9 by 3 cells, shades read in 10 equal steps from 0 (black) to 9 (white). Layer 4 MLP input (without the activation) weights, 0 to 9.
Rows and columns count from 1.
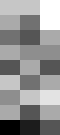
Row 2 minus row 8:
0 1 3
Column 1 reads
7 6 4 6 3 7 5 6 0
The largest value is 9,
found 2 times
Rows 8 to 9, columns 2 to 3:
3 6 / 1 3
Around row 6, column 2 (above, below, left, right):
6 7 7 6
